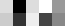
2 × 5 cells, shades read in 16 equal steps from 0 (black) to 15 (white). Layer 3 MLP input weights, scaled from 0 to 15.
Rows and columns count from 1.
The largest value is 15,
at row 1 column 4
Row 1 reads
13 0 13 15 9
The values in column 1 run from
12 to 13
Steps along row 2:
down up down up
